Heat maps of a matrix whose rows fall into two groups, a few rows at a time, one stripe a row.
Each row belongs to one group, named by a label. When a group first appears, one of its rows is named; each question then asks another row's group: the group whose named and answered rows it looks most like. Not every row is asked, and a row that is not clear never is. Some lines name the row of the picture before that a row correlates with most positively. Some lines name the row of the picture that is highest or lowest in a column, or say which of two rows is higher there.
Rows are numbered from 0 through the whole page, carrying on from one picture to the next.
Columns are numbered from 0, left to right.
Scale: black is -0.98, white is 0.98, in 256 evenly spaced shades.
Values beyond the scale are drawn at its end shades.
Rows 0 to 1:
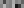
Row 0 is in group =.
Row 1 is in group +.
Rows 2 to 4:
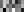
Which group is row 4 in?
=
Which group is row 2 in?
+
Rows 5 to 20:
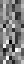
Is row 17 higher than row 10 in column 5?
Yes
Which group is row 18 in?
=
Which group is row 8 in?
+
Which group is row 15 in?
+
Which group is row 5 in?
+
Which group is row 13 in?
+
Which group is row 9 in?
+
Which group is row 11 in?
=
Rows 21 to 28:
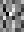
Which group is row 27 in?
=
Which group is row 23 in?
=
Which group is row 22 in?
=
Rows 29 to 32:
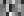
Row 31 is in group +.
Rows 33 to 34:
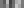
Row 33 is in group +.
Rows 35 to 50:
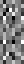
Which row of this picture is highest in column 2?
48
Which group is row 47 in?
=
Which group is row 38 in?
=
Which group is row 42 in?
=
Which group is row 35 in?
=
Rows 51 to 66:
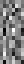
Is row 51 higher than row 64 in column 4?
Yes
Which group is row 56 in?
=
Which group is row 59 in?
=
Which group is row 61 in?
+
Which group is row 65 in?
+
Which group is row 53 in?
+
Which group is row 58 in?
=
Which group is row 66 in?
=
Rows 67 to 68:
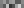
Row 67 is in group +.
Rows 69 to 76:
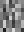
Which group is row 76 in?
=
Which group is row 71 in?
=
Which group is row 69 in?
+
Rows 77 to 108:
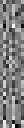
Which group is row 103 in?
=
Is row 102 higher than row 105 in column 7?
Yes
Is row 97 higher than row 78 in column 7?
Yes
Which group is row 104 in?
=
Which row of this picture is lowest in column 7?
83
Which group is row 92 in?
=
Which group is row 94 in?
+
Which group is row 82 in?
=
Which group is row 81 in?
+
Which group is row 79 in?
=
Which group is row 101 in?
=
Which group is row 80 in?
+
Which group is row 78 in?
=
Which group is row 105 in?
=
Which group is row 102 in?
+
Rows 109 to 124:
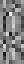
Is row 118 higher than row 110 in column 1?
No
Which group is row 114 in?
=
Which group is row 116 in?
=
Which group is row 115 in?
=
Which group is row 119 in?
=
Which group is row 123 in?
=
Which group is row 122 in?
=
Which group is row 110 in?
+
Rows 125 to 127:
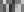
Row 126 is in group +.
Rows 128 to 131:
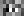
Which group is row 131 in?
=
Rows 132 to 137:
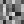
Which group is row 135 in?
+
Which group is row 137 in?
=
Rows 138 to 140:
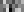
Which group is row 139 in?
+
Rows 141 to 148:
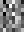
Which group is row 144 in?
=
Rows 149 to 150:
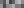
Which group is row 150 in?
=
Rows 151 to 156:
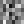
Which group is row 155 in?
+
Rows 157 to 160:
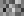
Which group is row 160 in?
+
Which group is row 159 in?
=
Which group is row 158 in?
+
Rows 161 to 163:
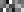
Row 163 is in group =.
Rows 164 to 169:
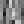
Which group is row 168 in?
=
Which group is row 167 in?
=
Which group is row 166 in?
=
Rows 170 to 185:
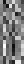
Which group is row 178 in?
+
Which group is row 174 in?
=
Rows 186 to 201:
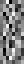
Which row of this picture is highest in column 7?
194
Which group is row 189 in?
=
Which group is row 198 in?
=
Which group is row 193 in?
+
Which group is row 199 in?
=
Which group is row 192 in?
+
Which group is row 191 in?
+
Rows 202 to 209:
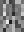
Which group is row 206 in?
=
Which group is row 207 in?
+
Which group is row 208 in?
+
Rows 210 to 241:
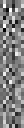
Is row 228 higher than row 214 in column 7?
Yes
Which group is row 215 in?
+
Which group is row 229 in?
=
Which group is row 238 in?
+
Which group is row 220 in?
=
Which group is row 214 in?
=
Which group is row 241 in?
+
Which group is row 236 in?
=
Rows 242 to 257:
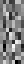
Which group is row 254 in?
=
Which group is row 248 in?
=
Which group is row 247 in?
=
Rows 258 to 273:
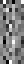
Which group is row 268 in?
=
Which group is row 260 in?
+
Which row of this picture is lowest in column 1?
268
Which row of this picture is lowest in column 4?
258
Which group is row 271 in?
+
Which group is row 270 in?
+
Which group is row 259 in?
=
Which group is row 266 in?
+
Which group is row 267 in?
=
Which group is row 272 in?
=
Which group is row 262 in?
=
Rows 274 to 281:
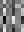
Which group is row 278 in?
=
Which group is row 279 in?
=
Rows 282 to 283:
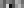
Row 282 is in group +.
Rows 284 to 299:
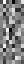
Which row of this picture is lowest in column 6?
286
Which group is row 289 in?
+
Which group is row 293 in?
+
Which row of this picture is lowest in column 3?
291
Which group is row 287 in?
=
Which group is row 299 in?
=
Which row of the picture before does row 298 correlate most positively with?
282
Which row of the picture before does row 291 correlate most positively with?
283
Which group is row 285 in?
=
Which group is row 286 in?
+
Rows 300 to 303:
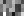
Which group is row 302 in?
+
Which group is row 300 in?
=
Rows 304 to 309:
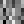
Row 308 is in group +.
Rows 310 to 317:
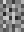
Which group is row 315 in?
=
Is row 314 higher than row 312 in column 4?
Yes
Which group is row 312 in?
+
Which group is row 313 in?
=
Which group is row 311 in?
=
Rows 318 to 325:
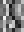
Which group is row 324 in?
+
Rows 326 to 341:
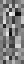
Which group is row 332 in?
=
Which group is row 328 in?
+
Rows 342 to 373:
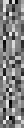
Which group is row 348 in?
=
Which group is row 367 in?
+
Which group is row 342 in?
+
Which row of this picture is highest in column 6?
371
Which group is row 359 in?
=
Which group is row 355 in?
+
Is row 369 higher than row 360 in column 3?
No
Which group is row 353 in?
=
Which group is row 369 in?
=
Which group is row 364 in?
+
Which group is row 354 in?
=
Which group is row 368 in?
+
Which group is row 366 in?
=
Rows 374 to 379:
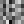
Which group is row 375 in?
=
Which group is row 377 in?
=
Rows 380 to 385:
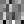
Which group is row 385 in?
=
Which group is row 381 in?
+
